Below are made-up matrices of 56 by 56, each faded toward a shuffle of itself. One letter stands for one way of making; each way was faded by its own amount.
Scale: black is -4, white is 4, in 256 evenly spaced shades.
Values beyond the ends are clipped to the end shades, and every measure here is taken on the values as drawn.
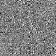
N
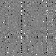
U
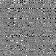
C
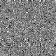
N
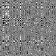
U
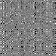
U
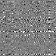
C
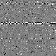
C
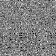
N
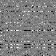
C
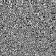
N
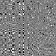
U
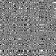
C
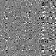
U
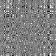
U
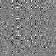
U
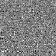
N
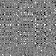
U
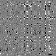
U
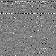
C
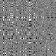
U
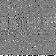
C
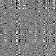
U
